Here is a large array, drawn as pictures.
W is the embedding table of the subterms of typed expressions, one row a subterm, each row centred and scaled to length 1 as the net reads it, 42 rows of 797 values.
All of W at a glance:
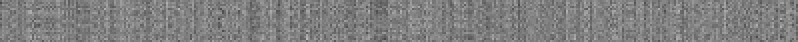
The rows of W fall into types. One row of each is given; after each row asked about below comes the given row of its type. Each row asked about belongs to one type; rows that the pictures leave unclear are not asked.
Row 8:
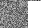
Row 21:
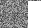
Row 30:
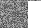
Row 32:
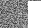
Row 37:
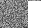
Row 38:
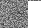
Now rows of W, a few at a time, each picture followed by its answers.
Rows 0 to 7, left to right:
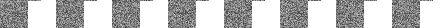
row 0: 30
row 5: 38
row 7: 21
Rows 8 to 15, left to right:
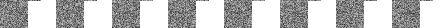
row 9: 38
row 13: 30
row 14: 32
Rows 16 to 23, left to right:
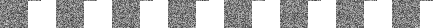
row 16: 38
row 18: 37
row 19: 21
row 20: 37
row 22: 21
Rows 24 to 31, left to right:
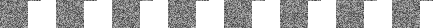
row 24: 8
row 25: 38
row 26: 8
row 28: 37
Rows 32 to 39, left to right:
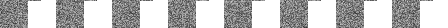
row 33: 21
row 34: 38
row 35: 37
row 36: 30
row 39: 37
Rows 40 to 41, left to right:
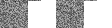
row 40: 21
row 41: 30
